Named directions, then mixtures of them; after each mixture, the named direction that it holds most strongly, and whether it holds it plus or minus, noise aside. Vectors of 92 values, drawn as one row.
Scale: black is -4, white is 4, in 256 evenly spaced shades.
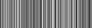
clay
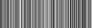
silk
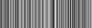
silk, plus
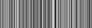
clay, plus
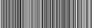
clay, minus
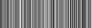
silk, plus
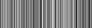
clay, plus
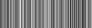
silk, plus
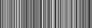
clay, plus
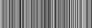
silk, minus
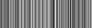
silk, plus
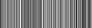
clay, plus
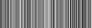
silk, plus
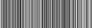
clay, minus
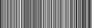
clay, plus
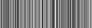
clay, minus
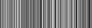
clay, plus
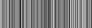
silk, minus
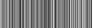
silk, minus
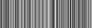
silk, plus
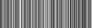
silk, plus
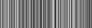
clay, plus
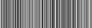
clay, minus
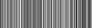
clay, plus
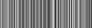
silk, minus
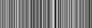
clay, plus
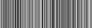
clay, minus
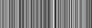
silk, minus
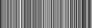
silk, plus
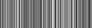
clay, plus
